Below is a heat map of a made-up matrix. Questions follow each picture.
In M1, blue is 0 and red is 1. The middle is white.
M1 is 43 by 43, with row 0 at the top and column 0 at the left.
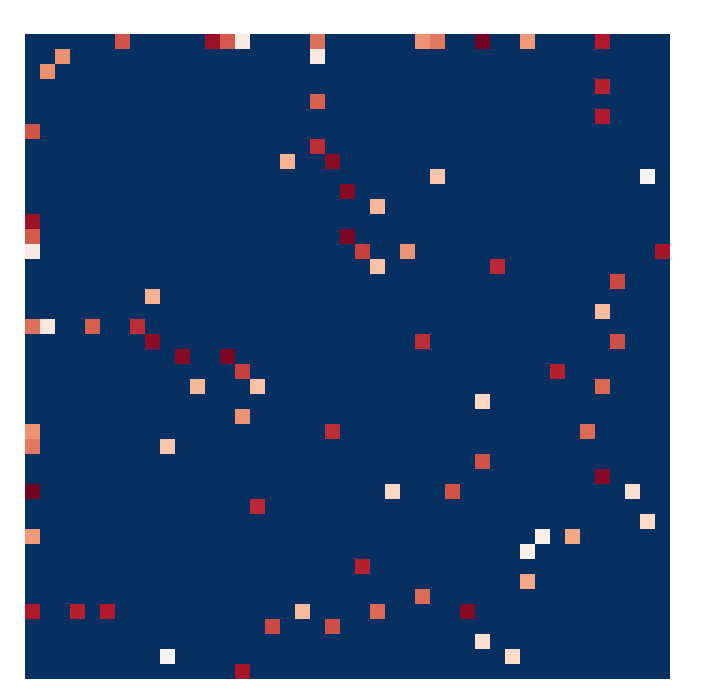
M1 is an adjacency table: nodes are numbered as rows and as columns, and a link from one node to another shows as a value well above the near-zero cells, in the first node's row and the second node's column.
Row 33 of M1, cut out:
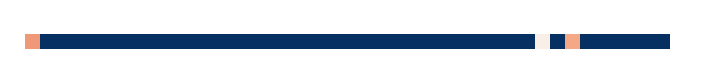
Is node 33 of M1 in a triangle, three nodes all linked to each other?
no
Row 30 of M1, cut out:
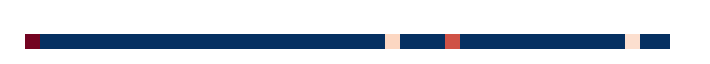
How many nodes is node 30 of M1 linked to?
4
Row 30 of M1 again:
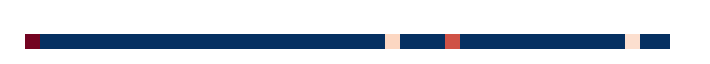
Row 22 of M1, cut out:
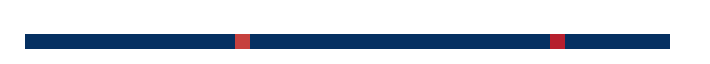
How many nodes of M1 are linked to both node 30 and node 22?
0
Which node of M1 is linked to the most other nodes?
node 0
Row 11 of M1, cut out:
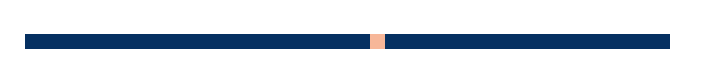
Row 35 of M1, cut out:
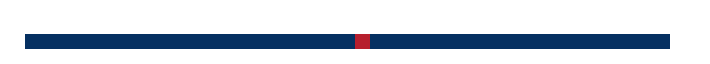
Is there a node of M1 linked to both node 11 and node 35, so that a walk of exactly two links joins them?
no
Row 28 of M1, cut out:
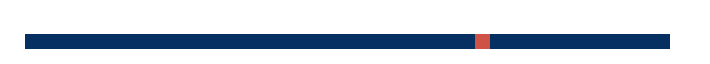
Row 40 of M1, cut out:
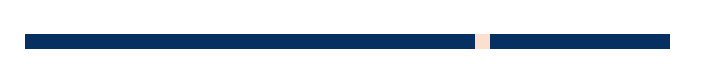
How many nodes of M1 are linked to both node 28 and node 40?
1
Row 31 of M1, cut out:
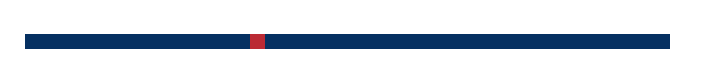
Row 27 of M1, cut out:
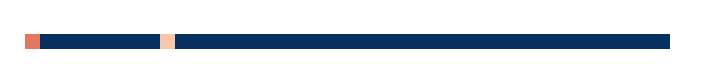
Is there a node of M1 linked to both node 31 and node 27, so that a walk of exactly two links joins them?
no
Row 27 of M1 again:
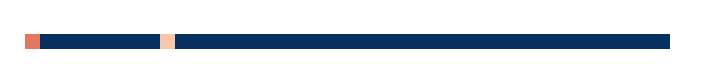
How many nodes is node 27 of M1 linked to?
2
